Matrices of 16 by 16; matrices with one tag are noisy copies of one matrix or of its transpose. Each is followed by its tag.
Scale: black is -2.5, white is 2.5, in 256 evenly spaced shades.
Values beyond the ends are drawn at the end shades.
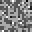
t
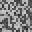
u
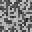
t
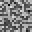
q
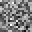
u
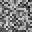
u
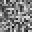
t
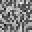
q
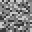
u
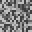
q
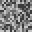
q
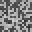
t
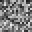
t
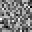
u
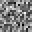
q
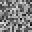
t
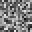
t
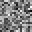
q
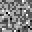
u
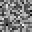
q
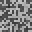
t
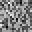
u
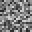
q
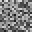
u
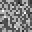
u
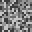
t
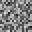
q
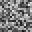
u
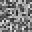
t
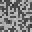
t
